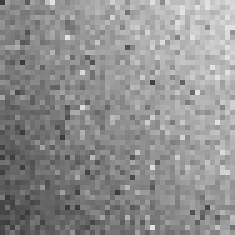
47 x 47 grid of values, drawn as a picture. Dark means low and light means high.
Ninth with the lowest average: bottom left. Ninth with the highest average: top right. Slope: up to the top right. Stripes: none. Odd rows or columns: none.
